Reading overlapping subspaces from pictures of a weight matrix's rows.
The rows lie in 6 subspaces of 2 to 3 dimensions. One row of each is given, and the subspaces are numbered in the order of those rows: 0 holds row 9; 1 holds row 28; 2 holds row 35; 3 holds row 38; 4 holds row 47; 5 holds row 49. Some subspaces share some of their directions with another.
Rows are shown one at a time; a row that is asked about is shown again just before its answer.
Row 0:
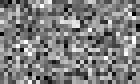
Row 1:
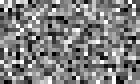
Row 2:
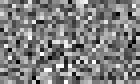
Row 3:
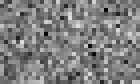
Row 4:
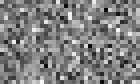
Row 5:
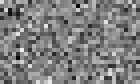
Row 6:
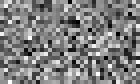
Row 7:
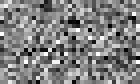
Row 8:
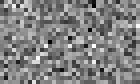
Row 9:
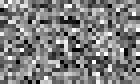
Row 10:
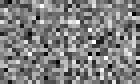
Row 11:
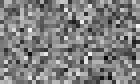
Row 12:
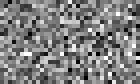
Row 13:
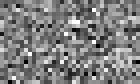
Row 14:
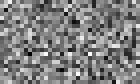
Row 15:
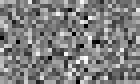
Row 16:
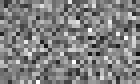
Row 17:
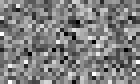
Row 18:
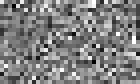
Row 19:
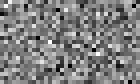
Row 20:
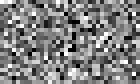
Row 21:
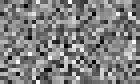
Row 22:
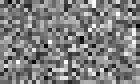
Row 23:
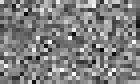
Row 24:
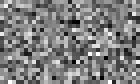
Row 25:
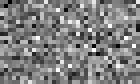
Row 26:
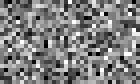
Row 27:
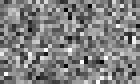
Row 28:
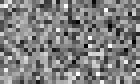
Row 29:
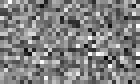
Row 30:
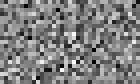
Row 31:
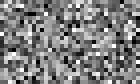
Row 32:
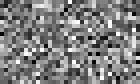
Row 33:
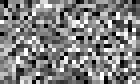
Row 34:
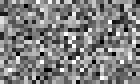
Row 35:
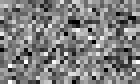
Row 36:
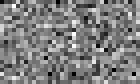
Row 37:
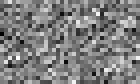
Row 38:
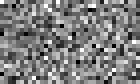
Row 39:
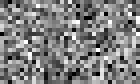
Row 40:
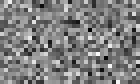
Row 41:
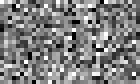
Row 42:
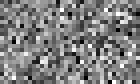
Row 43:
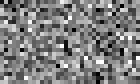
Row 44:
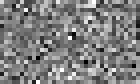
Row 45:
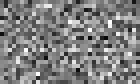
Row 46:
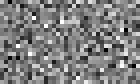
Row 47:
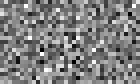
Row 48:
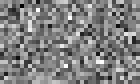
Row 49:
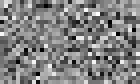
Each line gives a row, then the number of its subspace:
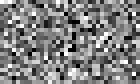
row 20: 3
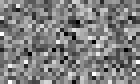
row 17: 2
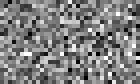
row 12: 1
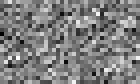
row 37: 2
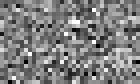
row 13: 2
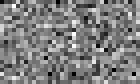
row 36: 3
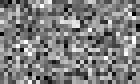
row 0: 0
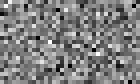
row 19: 4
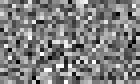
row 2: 4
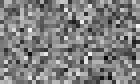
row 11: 0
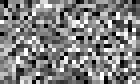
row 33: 5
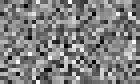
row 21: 4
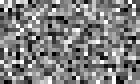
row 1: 0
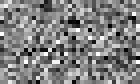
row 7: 2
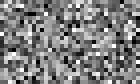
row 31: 3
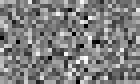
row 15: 4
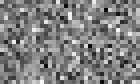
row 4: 1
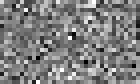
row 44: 3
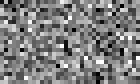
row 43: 0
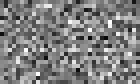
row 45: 5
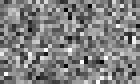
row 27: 0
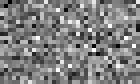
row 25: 4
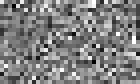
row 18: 3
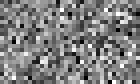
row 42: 1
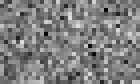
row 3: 1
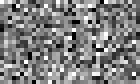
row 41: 3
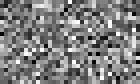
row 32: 5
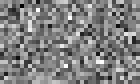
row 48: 0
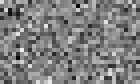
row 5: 0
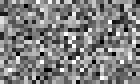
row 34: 4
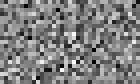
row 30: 4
